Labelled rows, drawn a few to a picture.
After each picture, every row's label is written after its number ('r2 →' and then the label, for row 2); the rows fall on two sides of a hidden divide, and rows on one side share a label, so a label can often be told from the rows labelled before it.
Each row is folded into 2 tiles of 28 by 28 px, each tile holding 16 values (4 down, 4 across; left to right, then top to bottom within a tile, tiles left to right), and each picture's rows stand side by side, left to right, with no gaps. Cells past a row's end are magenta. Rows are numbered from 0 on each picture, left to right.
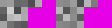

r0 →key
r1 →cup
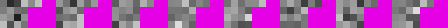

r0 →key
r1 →key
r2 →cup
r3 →cup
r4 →key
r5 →cup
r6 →cup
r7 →cup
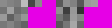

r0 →key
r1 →cup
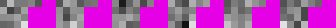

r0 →cup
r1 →cup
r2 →key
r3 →key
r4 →key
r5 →key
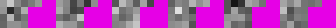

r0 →cup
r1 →key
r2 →cup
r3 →key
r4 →key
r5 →cup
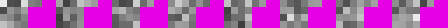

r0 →key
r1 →key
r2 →key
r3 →cup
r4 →key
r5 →key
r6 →key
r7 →key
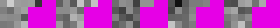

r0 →cup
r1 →key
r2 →cup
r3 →key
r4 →key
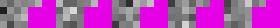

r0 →key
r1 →key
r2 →key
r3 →cup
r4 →key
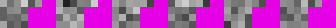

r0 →key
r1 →key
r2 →cup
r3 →cup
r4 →cup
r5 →key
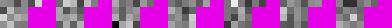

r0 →key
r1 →cup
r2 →cup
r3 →key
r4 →cup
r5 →cup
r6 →key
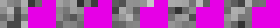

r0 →key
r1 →cup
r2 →key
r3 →cup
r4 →key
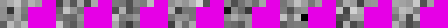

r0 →cup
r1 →key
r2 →key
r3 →cup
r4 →key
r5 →cup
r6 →cup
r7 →key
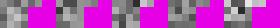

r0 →key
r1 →key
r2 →cup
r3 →cup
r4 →key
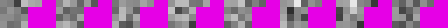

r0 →key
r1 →cup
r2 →key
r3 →cup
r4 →cup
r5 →cup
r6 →cup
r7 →cup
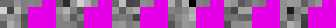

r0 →cup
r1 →key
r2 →cup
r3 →cup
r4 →cup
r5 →cup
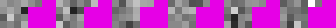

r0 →key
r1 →key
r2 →key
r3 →cup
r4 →key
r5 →cup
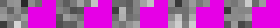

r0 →cup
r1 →key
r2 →key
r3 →key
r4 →key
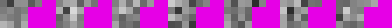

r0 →key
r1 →cup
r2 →key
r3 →cup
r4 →key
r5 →cup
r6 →key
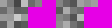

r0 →key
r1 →key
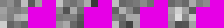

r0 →key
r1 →cup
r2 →key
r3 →key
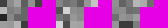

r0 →cup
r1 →key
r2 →key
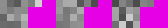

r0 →key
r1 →cup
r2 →cup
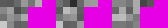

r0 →key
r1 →key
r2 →key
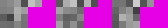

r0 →cup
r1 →cup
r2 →key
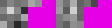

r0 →key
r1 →cup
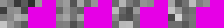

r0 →key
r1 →key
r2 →cup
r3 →key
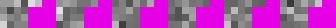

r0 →cup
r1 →cup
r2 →key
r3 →cup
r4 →key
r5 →key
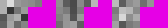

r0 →cup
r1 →key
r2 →key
